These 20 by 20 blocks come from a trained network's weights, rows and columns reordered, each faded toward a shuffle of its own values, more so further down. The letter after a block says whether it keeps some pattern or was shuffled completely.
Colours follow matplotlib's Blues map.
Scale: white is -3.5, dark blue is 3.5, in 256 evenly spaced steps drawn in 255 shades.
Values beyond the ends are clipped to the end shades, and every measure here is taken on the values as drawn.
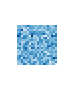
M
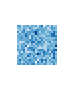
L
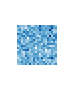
L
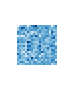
M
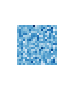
L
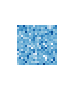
L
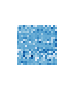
M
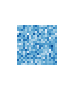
L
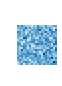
L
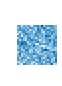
L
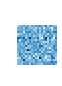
M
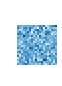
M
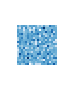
L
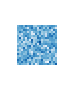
L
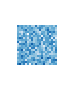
L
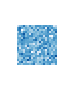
L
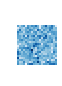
L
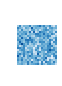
L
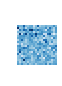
M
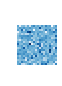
L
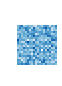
M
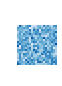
L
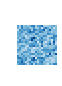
M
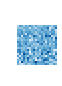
M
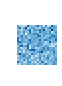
L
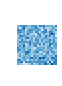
L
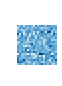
M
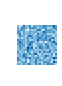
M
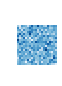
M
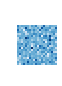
L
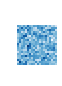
M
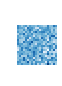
L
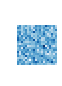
L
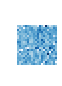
M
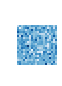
M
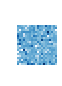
L
